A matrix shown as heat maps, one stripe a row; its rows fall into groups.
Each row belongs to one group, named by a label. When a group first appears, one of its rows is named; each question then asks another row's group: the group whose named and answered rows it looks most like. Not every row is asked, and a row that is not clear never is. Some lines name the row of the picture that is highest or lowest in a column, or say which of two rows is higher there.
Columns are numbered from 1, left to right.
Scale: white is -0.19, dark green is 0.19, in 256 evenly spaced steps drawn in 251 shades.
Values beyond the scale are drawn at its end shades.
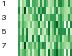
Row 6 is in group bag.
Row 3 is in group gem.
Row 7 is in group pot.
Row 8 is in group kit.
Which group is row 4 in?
kit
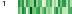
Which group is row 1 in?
gem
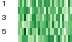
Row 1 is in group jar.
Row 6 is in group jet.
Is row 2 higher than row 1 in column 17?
Yes
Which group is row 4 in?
jar
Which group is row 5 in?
pot
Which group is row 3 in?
jar
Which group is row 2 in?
gem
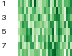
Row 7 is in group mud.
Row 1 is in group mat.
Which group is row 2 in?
bag
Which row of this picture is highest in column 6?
6
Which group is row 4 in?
jet
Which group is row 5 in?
jet
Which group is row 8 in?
kit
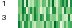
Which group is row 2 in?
mat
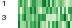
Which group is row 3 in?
pot
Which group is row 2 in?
mat
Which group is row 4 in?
bag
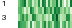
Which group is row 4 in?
mud
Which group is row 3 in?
bag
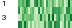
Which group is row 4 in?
mud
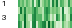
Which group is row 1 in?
bag
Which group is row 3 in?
jar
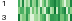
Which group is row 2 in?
gem
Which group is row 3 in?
kit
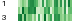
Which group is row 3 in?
mud
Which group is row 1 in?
mat
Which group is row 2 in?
mat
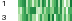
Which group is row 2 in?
mat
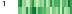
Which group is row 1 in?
mud
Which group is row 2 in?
jar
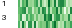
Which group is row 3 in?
mud
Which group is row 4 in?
mat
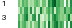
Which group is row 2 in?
jet
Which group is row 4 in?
kit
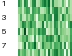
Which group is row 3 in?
mud
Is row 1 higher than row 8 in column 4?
Yes
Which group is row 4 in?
mat
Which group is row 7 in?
mat
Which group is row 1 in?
jar
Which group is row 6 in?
jet
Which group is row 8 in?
kit
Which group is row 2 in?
bag
